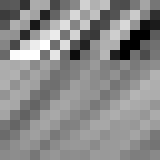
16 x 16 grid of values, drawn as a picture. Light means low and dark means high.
Seam: horizontal, 40% of the way down, the bottom part calmer. Grain: diagonal, up to the right. Mirror symmetry: none. Ninth with the lowest average: middle left. Ninth with the highest average: top right.
